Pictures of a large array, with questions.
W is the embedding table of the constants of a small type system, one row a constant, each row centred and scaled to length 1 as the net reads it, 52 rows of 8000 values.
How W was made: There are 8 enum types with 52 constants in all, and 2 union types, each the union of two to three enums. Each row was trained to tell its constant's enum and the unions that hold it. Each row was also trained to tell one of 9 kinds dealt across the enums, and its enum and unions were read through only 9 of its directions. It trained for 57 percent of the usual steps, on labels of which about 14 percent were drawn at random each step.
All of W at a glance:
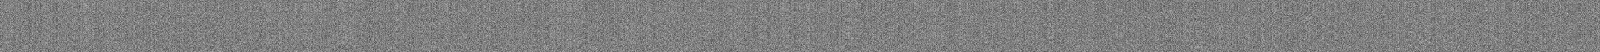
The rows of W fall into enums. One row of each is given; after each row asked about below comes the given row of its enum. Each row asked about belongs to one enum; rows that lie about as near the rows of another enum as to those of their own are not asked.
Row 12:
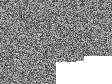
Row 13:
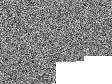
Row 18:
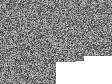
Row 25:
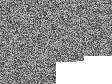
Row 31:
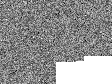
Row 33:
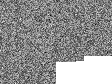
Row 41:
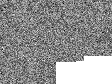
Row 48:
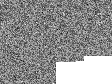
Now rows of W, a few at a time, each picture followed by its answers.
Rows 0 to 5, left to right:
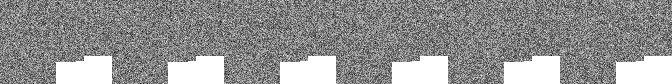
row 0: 41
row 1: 31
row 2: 12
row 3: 13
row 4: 33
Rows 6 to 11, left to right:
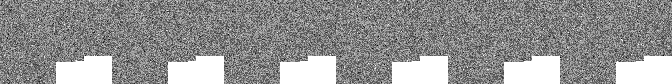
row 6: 13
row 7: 41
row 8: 13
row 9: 48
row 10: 25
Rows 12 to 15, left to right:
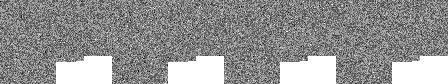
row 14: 18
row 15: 48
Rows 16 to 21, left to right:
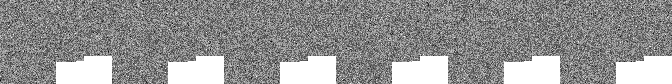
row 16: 12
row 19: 13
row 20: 33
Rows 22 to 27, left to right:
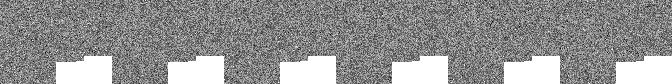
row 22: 31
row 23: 41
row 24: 12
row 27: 33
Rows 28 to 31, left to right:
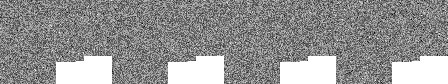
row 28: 48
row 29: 18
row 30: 41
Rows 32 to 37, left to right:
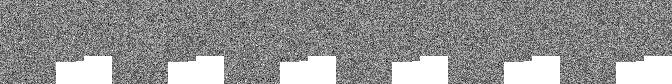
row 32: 25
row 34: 25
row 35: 48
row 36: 25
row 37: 41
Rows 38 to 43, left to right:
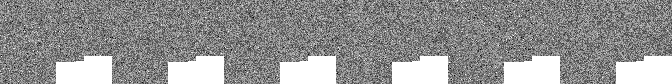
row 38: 33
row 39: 31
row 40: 31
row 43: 33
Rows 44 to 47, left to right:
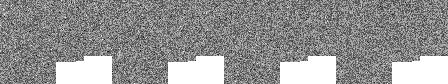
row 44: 25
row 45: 31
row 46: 48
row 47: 48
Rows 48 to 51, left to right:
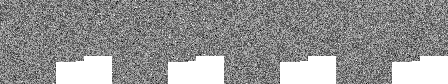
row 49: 12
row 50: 41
